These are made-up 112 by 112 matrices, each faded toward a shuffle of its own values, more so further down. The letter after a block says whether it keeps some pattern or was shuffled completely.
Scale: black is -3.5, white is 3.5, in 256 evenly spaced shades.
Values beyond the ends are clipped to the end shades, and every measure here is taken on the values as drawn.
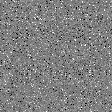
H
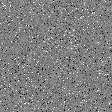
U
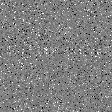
H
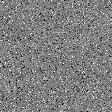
H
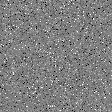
U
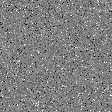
U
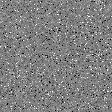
H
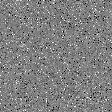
H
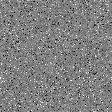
U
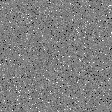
U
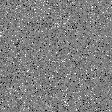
H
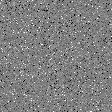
U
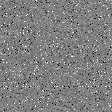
H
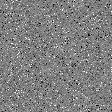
H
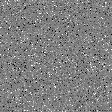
H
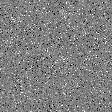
U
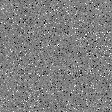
H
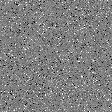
H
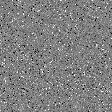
H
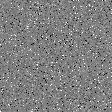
U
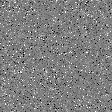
U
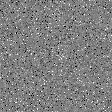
U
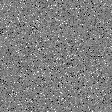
U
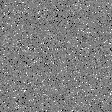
H
